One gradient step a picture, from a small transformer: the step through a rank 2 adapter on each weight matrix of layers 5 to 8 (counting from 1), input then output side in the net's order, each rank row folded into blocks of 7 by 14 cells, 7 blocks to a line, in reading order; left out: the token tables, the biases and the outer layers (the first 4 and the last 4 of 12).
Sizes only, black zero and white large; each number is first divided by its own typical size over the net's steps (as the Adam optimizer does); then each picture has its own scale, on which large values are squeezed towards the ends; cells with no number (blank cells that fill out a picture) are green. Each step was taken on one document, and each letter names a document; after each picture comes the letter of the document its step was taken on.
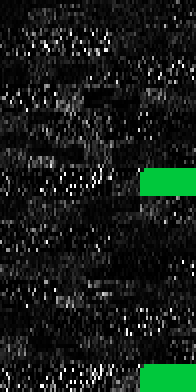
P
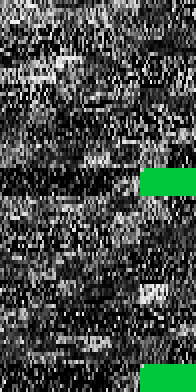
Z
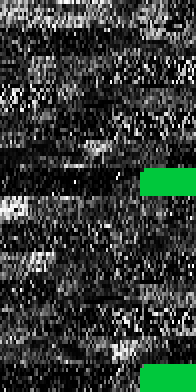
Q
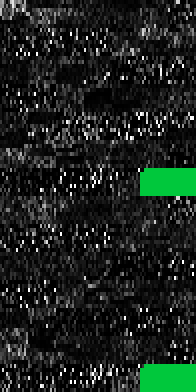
P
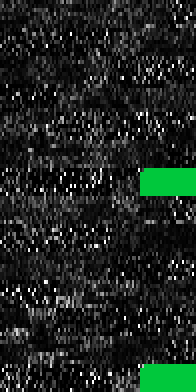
P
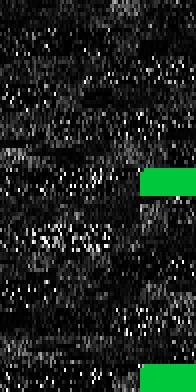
P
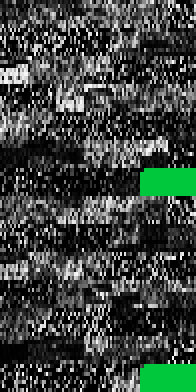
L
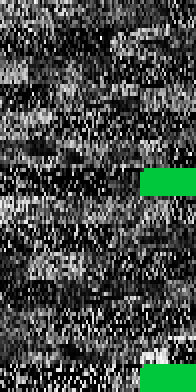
L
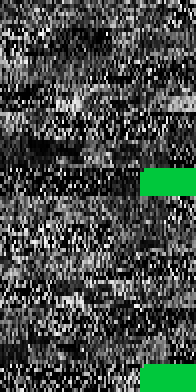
L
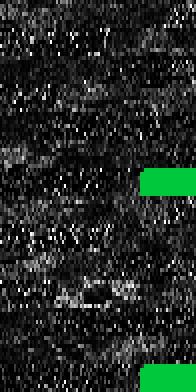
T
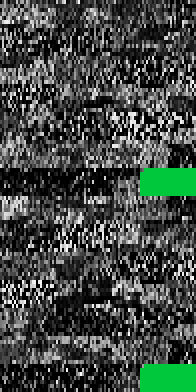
Z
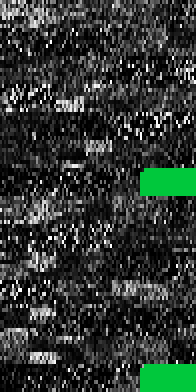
T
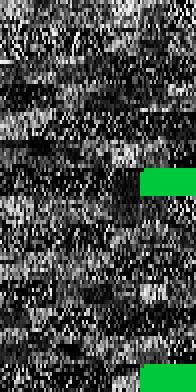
L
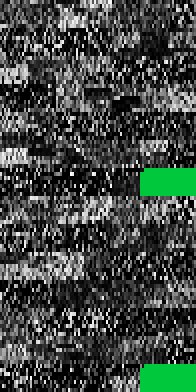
L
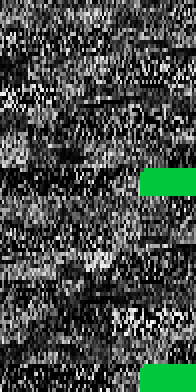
Z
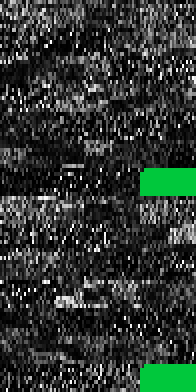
T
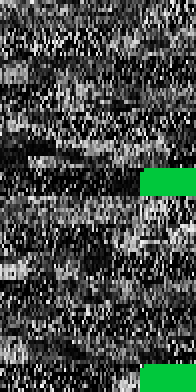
L
